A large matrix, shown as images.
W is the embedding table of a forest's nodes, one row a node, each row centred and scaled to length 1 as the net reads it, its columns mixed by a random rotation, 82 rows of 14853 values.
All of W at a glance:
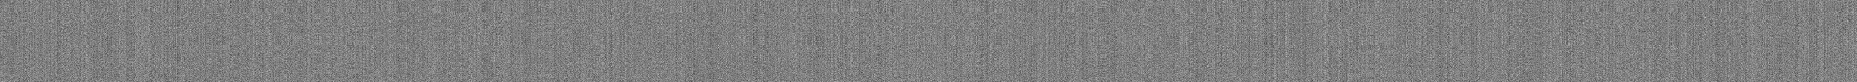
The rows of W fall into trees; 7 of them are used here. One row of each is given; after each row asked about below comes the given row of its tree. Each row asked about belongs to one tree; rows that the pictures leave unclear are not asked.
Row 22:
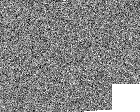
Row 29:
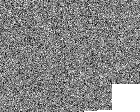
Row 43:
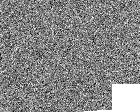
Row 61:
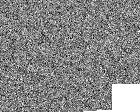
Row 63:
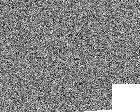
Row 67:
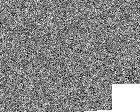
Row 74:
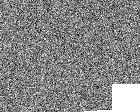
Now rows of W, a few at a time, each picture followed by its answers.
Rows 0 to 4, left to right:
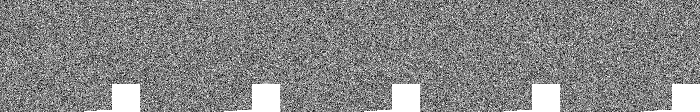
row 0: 29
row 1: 22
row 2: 22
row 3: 61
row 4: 43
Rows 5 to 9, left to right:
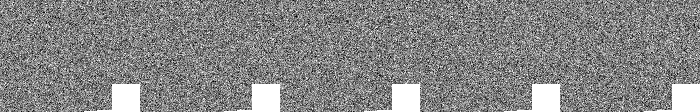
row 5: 22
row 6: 61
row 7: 22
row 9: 61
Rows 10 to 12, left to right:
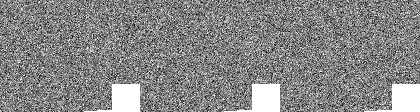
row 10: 61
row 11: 61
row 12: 29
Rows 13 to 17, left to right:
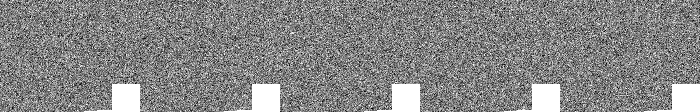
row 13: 63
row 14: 43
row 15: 74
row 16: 43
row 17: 67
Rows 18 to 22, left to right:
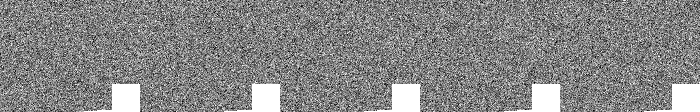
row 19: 74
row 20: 61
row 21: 61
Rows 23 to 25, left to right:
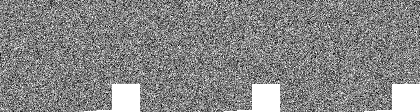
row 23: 43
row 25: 22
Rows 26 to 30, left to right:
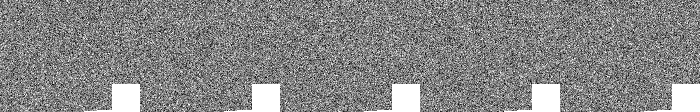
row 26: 74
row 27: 67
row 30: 43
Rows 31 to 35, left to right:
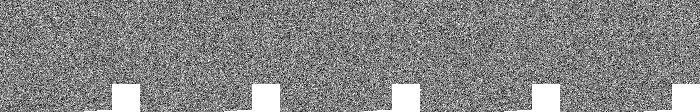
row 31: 29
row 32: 74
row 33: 43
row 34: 67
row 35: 63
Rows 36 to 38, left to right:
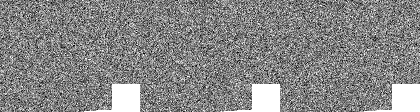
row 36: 43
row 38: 43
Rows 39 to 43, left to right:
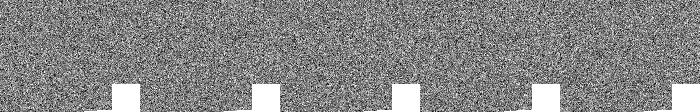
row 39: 74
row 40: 43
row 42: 43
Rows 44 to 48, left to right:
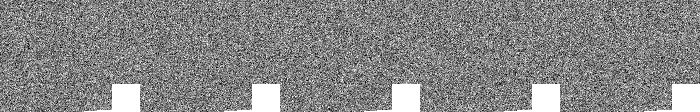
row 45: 63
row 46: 22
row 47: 63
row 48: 29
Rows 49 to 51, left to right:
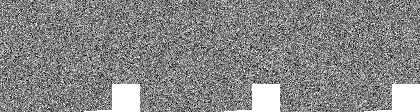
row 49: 22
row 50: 43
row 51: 74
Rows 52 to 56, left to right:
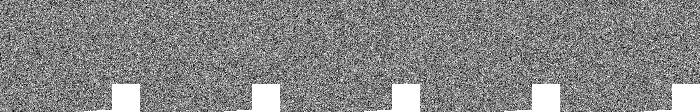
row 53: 61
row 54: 22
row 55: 22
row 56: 43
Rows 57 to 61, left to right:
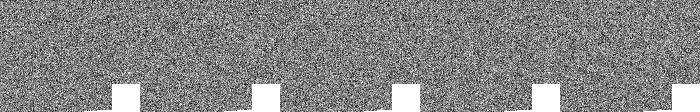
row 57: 22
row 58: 61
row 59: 61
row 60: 22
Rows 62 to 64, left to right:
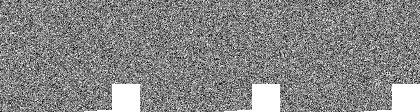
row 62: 74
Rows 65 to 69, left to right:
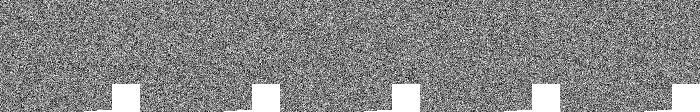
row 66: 61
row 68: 63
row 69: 22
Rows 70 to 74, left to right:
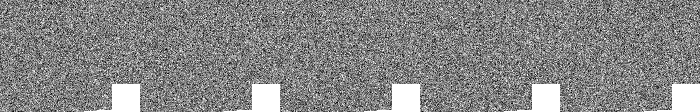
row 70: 43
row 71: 61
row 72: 43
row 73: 61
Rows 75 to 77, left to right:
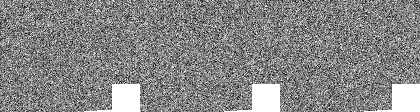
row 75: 67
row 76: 74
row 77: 22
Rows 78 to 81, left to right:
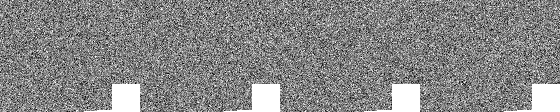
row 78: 63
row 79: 61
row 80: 67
